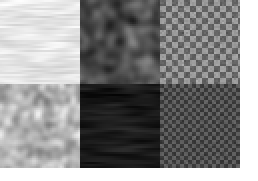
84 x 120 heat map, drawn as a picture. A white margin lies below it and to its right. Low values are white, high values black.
The table splits into 2 rows of 3 panels. Panel 1,1: very low, streaked across, faint in contrast. Panel 1,2: high, blotchy. Panel 1,3: middling, checkered, strong in contrast. Panel 2,1: low, blotchy. Panel 2,2: very high, streaked across, faint in contrast. Panel 2,3: high, checkered.
